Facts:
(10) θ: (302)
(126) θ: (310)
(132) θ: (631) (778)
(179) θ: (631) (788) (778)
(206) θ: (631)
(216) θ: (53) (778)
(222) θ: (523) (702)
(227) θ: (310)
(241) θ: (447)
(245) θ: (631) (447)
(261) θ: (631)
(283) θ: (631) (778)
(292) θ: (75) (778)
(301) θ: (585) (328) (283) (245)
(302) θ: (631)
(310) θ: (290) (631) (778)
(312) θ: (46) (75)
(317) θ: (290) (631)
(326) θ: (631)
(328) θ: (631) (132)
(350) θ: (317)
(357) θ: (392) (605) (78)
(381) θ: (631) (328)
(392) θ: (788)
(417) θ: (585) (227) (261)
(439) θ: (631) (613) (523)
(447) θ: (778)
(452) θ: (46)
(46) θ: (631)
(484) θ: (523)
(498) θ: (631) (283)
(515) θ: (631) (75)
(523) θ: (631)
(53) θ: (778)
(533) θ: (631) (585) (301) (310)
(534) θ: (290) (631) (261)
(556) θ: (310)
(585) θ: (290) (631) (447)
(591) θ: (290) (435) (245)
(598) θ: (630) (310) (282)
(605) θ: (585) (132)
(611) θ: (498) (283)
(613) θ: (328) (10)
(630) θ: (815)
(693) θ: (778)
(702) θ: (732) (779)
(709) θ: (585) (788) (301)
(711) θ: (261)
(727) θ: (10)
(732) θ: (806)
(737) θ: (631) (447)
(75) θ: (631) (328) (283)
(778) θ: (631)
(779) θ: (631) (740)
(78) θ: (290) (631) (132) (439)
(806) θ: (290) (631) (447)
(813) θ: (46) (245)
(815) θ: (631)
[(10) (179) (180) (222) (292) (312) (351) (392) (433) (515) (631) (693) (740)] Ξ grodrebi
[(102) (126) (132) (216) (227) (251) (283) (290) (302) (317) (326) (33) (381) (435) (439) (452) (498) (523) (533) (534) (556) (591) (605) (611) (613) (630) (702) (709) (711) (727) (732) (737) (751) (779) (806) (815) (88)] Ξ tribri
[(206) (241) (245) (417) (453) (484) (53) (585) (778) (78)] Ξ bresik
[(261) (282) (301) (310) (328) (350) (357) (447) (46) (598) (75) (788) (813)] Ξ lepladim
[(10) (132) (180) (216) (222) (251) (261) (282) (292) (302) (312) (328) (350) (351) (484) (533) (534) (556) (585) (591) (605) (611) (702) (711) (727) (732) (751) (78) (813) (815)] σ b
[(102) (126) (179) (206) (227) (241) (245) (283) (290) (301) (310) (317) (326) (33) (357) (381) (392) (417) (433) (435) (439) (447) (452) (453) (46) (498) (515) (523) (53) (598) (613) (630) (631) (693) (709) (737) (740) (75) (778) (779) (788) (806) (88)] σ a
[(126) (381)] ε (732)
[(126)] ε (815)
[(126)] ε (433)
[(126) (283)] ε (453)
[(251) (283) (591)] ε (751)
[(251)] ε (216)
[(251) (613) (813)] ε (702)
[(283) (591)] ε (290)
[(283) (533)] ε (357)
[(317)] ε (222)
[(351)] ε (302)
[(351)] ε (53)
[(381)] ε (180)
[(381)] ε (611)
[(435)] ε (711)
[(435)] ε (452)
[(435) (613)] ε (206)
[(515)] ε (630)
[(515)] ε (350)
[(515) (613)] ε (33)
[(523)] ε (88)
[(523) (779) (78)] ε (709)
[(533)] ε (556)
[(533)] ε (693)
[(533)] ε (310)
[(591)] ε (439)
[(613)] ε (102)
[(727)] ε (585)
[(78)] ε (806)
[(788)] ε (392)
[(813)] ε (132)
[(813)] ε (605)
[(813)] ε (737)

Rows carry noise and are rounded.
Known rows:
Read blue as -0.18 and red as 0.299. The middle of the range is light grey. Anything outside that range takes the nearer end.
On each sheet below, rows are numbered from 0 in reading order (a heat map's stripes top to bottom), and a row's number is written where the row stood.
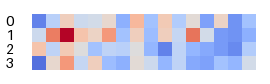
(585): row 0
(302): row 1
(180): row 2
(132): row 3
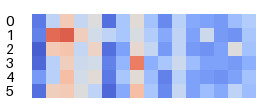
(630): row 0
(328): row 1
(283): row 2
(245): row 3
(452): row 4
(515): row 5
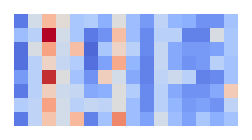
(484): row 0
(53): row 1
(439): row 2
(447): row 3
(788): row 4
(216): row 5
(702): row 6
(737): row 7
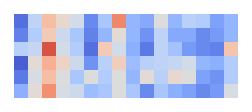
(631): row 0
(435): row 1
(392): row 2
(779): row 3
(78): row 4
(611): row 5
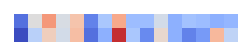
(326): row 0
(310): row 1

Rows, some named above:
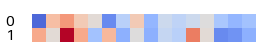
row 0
(523)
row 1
(351)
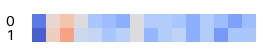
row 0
(727)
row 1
(533)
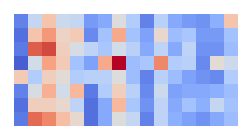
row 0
(216)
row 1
(46)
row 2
(328)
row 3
(317)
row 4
(180)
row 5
(439)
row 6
(515)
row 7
(75)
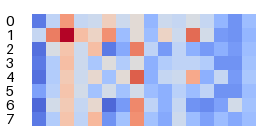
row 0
(534)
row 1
(302)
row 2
(206)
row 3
(591)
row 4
(806)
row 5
(251)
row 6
(778)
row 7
(737)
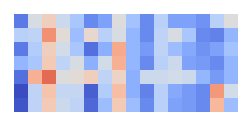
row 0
(292)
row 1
(282)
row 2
(241)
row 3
(290)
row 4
(261)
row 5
(227)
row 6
(126)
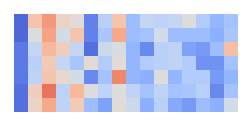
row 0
(523)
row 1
(326)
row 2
(709)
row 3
(591)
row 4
(631)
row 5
(815)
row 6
(132)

